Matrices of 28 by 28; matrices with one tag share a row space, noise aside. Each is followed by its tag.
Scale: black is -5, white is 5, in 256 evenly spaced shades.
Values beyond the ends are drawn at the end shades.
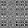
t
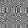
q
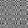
q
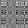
t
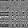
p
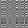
t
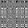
t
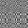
q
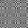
q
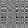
t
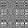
t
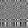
q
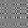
q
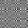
q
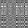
t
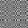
q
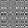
t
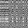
p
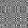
q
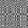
q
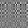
q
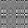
t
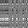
p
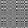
t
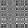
t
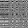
p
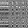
p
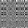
t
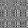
q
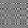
q
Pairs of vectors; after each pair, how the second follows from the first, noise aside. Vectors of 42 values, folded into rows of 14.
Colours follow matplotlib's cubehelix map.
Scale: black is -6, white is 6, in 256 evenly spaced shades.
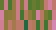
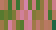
wrapped around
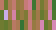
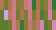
copied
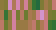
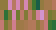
copied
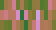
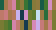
scaled up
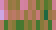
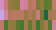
copied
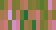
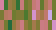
wrapped around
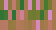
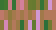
wrapped around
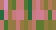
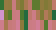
wrapped around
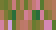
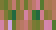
copied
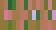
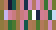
scaled up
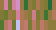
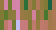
copied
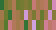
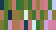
scaled up
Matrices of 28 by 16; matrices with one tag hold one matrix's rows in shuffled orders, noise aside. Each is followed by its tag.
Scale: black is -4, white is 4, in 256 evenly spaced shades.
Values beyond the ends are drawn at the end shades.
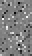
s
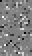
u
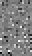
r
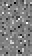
s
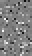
u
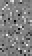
s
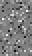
s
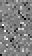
u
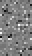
r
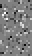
u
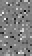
u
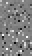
s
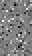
s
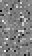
u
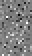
s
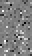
u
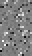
u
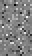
s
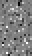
s
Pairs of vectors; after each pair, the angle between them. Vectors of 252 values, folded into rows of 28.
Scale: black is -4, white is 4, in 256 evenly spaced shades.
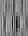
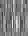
nearly opposite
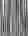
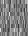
partly aligned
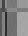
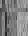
nearly parallel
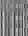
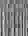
nearly parallel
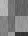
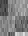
nearly opposite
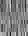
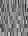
partly aligned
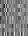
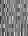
nearly parallel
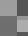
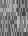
partly aligned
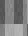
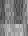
nearly parallel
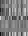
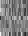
nearly opposite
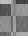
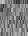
partly aligned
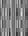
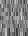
partly aligned
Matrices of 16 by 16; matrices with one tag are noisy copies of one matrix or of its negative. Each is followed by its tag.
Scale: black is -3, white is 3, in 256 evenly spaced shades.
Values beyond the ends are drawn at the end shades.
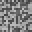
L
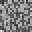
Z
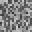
Z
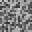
L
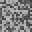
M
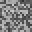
M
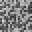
L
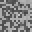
M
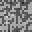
L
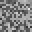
M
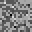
M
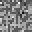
L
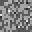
Z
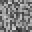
Z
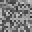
M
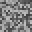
M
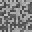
L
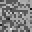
M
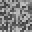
L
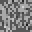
Z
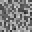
Z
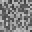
Z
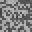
M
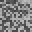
M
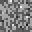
Z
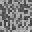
Z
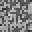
L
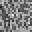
Z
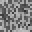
Z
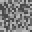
Z
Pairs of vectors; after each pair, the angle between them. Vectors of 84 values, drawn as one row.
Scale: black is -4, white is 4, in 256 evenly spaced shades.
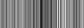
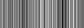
partly opposed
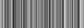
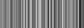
partly opposed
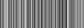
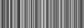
partly opposed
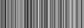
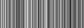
nearly opposite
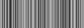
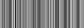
partly aligned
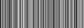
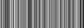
partly opposed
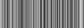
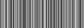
partly opposed
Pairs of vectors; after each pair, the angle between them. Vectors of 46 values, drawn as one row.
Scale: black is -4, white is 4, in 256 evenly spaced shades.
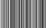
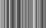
partly aligned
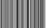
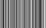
orthogonal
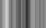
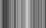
nearly opposite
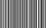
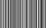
nearly parallel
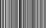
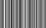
partly aligned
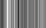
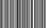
orthogonal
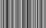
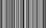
orthogonal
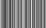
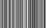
partly aligned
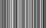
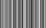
orthogonal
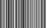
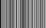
partly aligned
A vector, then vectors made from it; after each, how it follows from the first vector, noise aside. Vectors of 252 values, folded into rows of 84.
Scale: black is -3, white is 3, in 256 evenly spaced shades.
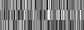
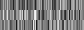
reversed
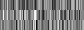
reversed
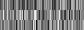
reversed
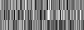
copied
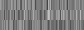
shrunk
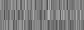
shrunk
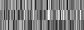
copied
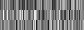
reversed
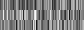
reversed
